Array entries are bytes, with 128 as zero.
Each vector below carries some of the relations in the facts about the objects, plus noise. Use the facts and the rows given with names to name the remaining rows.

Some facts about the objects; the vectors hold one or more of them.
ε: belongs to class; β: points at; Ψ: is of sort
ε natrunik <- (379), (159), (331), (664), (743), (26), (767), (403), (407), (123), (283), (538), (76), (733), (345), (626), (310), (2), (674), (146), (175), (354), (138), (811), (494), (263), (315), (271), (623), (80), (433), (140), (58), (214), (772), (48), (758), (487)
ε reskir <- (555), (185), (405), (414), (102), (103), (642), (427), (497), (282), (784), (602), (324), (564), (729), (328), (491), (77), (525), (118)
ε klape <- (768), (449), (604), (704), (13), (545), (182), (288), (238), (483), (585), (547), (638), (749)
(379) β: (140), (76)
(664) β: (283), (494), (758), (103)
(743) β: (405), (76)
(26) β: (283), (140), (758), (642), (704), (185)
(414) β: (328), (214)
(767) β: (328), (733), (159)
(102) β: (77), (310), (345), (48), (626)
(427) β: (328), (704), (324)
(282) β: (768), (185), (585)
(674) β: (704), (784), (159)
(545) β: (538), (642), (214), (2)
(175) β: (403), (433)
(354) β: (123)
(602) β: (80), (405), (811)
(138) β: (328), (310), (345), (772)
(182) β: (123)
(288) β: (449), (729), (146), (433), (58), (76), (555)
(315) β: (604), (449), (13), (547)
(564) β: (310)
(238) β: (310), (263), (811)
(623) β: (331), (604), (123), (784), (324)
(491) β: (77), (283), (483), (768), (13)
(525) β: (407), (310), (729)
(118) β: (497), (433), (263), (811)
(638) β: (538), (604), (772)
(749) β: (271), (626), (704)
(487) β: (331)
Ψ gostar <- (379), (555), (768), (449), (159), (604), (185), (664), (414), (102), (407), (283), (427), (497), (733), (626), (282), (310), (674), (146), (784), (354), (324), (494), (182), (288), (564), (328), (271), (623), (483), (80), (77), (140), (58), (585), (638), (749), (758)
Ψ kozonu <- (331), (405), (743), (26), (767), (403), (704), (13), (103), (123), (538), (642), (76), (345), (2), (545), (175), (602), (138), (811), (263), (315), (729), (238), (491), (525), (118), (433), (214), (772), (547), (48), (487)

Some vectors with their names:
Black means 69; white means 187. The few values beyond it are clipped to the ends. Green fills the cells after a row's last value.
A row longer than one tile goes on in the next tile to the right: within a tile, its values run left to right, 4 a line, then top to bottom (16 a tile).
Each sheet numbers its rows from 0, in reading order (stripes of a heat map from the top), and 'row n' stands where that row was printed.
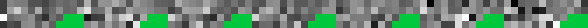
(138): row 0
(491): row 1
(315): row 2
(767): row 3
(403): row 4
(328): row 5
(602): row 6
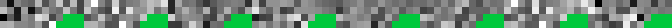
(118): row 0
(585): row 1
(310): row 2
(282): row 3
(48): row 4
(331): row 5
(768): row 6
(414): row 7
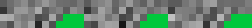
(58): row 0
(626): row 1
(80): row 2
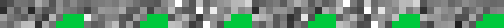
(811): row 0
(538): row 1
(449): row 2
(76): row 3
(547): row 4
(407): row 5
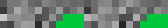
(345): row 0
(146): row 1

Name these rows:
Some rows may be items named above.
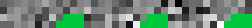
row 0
(140)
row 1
(102)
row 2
(602)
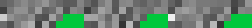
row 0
(2)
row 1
(159)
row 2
(214)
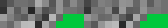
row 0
(811)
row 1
(263)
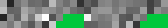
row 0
(729)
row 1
(214)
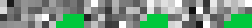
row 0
(642)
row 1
(749)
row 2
(182)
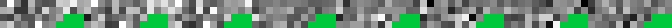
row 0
(238)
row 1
(704)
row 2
(545)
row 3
(772)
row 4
(77)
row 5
(427)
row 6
(564)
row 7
(175)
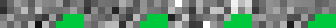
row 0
(433)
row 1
(811)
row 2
(749)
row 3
(403)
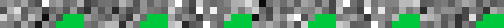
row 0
(354)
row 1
(811)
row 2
(638)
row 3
(497)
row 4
(604)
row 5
(76)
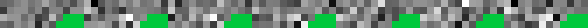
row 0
(140)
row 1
(405)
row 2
(729)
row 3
(525)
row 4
(623)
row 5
(123)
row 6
(414)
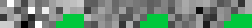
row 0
(288)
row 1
(733)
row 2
(26)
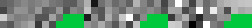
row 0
(2)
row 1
(555)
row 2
(288)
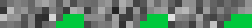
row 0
(379)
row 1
(674)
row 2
(767)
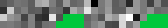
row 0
(743)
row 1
(328)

